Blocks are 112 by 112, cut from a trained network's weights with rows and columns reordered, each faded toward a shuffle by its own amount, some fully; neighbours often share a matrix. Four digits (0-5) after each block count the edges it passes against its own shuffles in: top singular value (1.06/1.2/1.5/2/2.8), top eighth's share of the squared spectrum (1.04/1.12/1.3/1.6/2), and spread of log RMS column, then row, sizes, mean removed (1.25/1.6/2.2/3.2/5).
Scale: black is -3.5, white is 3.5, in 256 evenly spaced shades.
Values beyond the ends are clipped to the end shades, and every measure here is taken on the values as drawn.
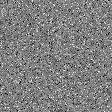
0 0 0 0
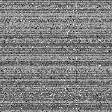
5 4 2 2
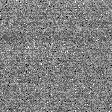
2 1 1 0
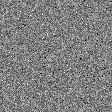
0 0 0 0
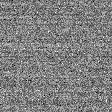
2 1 0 0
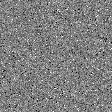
0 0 0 0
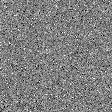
0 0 0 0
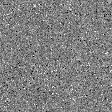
0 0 0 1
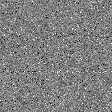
1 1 0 1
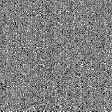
3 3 1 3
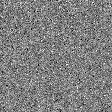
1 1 0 0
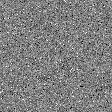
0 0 0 0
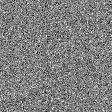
1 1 0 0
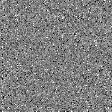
2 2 2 1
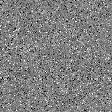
3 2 0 1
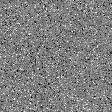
1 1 0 0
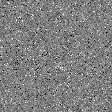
1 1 0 0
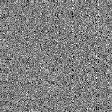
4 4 2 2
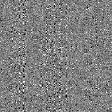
3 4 3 1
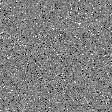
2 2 1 0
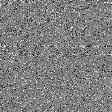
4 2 0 2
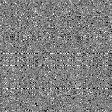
4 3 0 3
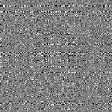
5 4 2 4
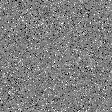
1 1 0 0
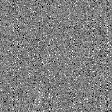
3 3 3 1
